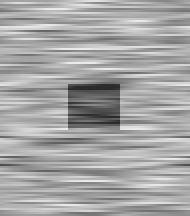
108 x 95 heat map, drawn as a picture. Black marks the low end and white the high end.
Streaks run across, left to right. There is no overall slope. An odd patch, lower than its surroundings, sits in the centre. The ninth with the lowest average is the centre.
